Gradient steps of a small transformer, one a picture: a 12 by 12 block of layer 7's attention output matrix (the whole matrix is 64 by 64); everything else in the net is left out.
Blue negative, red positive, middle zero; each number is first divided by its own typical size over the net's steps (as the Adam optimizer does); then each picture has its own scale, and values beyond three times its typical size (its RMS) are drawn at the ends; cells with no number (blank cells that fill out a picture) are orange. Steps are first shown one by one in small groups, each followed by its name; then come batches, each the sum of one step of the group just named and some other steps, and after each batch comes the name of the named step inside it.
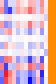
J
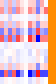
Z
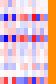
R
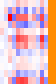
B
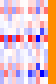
Z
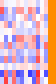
R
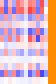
Z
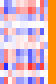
J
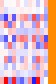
R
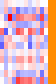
B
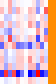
Z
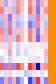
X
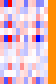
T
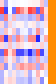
T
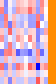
X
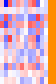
T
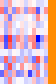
T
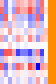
X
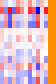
X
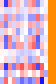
T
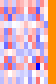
X
